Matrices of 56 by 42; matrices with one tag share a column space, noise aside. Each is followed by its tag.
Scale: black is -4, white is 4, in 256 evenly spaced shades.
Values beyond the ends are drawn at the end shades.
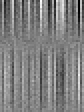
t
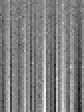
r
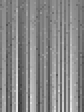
r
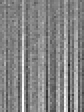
r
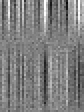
t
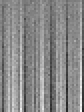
r
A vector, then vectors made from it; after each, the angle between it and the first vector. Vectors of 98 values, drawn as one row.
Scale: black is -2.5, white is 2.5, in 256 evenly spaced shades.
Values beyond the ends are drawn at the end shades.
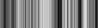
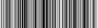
partly opposed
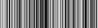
partly opposed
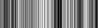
nearly parallel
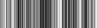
nearly opposite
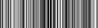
partly opposed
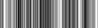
nearly opposite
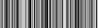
orthogonal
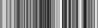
nearly opposite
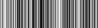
partly opposed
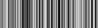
orthogonal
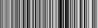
orthogonal
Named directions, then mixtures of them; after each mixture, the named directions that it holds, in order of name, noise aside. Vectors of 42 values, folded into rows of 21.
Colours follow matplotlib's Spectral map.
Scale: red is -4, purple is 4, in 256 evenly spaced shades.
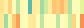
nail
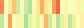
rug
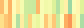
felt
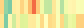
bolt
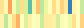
felt, nail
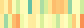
nail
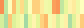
bolt, rug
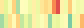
felt, rug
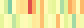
bolt, felt, nail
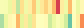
felt, rug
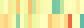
felt, nail, rug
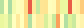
felt, nail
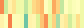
bolt, felt, rug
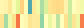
nail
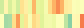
felt, nail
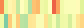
bolt, nail, rug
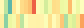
bolt, felt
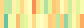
bolt, nail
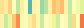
nail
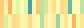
felt, nail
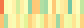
bolt, felt, nail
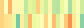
felt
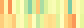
felt, nail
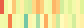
bolt, felt, rug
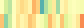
bolt, nail, rug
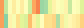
bolt, felt, nail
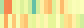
bolt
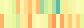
bolt, felt, rug
